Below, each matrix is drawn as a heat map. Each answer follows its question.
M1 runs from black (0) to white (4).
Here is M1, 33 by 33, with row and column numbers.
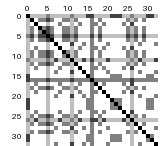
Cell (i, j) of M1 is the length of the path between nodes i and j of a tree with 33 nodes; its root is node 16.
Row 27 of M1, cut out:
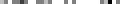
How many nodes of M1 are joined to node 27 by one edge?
1
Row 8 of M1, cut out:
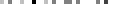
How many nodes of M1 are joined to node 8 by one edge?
1
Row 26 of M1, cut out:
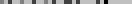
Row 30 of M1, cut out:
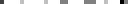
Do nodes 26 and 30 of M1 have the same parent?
no
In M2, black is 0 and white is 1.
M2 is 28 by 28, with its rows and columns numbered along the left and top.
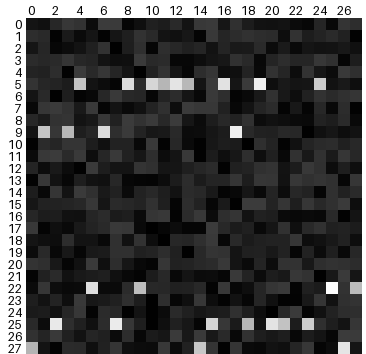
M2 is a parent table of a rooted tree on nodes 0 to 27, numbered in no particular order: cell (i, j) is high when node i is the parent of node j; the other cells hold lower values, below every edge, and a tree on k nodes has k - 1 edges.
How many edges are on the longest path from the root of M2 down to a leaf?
2
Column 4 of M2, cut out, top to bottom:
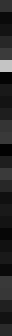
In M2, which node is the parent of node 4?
5
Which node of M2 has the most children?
5
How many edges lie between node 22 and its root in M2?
0
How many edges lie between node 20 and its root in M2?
2
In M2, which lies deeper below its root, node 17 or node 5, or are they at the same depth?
node 17
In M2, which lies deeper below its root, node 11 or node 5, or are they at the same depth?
node 11
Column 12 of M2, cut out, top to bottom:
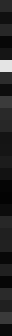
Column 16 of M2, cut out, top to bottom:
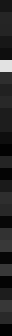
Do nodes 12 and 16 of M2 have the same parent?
yes
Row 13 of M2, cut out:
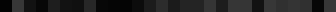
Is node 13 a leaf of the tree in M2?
yes
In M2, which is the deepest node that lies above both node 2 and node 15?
25
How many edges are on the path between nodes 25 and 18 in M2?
1
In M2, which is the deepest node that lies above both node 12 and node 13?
5
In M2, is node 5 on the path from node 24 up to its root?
yes
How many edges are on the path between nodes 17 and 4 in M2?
4
